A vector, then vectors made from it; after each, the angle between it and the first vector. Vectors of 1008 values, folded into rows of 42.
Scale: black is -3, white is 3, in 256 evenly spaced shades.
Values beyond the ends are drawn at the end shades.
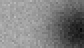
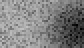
nearly parallel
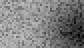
nearly parallel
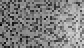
partly opposed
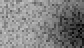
nearly parallel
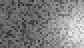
nearly opposite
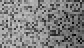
partly aligned
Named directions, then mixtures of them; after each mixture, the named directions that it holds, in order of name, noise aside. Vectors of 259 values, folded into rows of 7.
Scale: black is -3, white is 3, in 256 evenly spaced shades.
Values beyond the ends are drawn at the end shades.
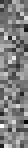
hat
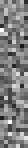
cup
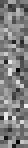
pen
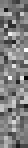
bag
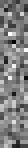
bag, pen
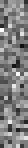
cup, hat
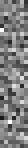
bag, cup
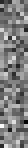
hat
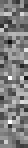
bag, cup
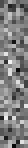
pen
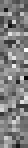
bag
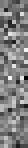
bag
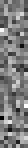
cup, pen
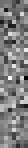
bag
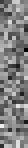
bag, hat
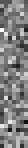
cup, hat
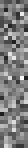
bag, hat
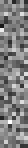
bag, cup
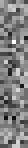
cup, pen
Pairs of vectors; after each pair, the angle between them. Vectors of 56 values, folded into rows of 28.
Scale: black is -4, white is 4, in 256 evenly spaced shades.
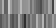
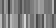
nearly opposite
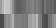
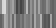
partly aligned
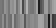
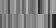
nearly parallel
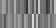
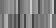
partly opposed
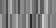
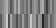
nearly opposite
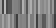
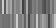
nearly opposite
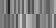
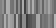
nearly opposite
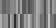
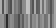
orthogonal
